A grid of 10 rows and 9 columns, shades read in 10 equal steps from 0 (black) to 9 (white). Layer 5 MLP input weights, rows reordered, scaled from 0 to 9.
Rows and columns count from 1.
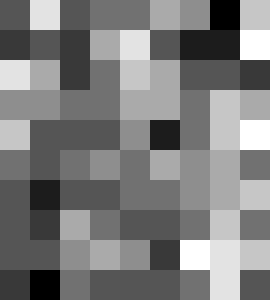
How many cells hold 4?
18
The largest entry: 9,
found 3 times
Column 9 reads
7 9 2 6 9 4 7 4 7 3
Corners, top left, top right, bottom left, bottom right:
3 7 2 3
